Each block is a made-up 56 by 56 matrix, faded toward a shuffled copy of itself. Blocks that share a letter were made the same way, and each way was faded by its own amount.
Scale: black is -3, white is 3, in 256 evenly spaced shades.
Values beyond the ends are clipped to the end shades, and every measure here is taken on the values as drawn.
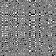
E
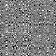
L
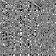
L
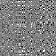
L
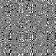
L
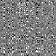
L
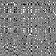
E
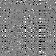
E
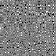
L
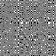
E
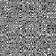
L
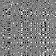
E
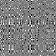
E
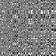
E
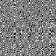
L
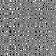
E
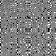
E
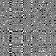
E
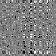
E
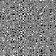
L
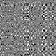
E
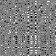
E
